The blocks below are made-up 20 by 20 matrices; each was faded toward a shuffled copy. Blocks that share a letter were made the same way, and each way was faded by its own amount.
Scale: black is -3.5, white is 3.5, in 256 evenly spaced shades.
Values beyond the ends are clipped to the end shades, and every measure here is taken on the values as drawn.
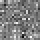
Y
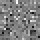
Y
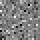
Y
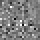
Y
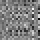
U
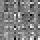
U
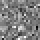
Y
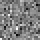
Y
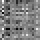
U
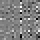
U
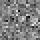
Y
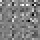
U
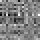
U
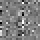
U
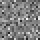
Y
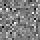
Y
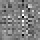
U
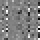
U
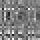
U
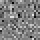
Y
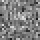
Y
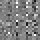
U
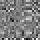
U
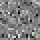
Y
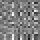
U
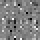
Y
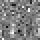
Y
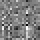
U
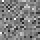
Y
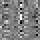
U
